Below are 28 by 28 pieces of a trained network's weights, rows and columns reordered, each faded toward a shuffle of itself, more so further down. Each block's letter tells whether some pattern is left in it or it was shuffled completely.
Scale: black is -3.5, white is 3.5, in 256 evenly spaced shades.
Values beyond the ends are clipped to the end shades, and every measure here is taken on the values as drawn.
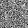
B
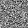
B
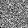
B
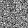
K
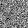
B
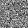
K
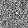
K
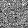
B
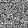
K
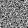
B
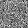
B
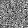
B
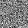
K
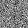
B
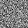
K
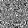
K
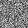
B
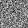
B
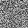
B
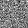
B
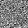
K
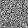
K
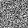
B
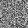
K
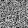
K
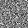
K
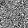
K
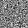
B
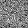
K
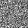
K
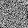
B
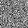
K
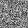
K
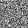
B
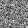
B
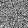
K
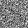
B
